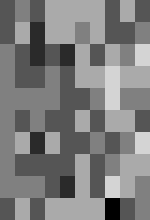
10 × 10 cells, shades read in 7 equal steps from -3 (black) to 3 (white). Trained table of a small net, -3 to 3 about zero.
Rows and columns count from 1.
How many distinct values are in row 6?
3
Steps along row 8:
down same same same up down up up same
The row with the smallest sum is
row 3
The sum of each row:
1 -1 -3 3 0 -2 -1 -2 0 -1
